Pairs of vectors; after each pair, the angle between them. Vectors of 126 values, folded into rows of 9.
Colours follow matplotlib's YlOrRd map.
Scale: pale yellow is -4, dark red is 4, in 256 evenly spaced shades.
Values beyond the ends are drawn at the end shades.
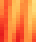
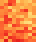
partly aligned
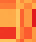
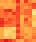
nearly opposite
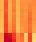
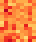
partly aligned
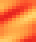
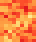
partly aligned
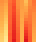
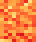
orthogonal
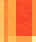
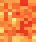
partly aligned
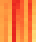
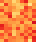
partly opposed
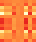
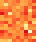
partly opposed
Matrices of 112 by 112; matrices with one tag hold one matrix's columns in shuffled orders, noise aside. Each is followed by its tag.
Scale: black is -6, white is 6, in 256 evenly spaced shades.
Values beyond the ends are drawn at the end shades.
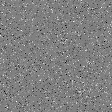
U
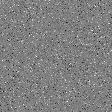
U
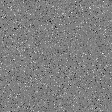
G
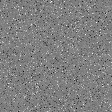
G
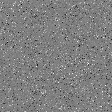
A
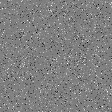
A
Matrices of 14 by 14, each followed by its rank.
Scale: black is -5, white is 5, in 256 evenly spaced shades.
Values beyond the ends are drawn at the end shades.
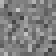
full rank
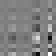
one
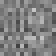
three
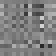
two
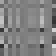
one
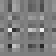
one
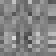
two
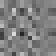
two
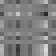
one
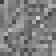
full rank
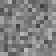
full rank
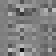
two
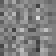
three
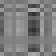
one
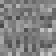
three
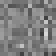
three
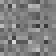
two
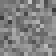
full rank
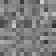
three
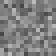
full rank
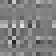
two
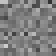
three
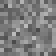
full rank
